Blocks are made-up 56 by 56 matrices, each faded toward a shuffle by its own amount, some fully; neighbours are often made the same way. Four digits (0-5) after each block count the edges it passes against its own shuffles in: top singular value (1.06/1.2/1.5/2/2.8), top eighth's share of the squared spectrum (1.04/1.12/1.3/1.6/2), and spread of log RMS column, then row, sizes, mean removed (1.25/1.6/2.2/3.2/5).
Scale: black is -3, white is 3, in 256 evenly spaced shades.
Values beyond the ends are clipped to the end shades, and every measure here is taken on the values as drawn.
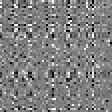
5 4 3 3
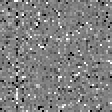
3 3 1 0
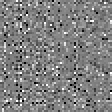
4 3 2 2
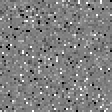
0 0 0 0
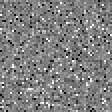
0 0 0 0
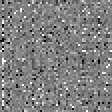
4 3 2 1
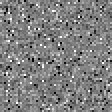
2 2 1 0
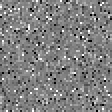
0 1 0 0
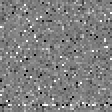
2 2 0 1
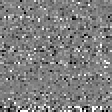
2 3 0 3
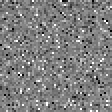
0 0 0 0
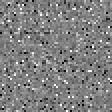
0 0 0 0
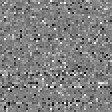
2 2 0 2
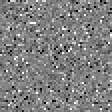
0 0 0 1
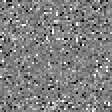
1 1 0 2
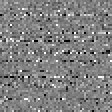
2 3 0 3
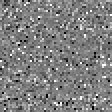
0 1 0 1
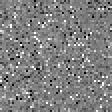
0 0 0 0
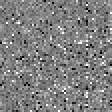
2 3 1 0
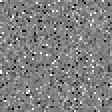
1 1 0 0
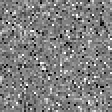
1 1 0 0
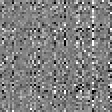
4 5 3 2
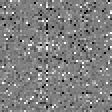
3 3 1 0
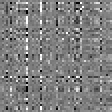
4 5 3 3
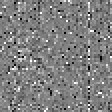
3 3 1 1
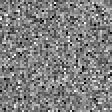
0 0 0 0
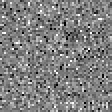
3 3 1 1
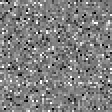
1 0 0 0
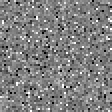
1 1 0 0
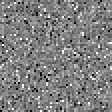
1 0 0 0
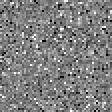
2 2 1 1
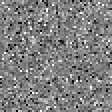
2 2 0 0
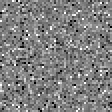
1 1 0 0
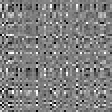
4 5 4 3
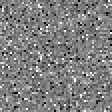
1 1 0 0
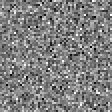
1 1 0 0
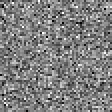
2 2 0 0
